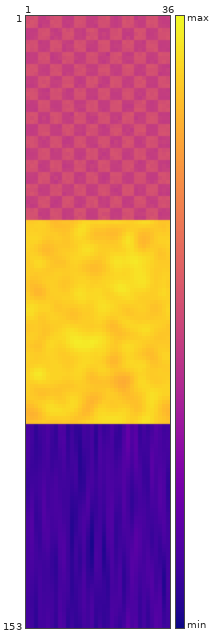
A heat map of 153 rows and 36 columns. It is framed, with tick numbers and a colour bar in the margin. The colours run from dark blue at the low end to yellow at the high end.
The table splits into 3 rows of 1 panel. Panel 1,1: middling, checkered, faint in contrast. Panel 2,1: very high, blotchy, faint in contrast. Panel 3,1: very low, streaked downward, faint in contrast.
